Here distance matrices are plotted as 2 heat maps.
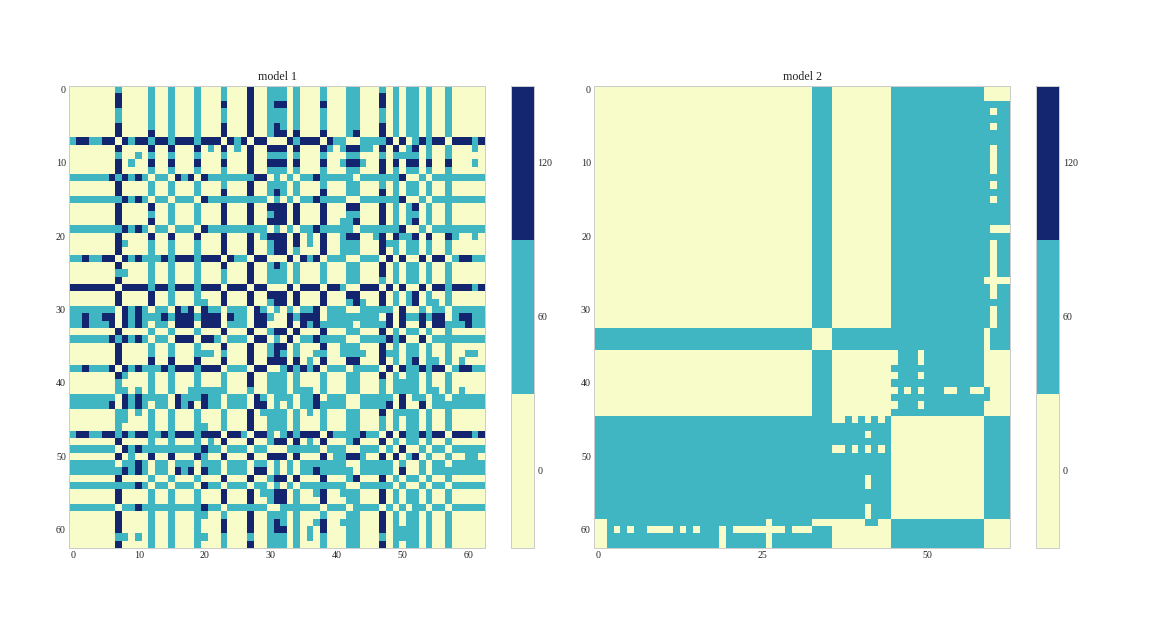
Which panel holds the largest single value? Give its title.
model 1
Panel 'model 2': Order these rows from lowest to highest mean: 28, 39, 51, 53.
39, 28, 53, 51
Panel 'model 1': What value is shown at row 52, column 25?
60
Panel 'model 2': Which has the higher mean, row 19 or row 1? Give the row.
19
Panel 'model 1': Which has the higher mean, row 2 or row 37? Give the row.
37
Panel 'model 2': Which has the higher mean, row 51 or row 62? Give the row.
51
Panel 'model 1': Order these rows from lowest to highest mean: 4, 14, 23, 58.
4, 58, 14, 23
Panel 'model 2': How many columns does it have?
63
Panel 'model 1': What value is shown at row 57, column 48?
60
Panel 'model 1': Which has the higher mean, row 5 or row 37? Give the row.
37
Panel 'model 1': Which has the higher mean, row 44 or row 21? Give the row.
21
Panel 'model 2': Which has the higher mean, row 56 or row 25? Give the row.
56
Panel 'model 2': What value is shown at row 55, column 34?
60
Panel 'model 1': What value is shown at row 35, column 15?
60
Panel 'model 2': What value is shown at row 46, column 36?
60
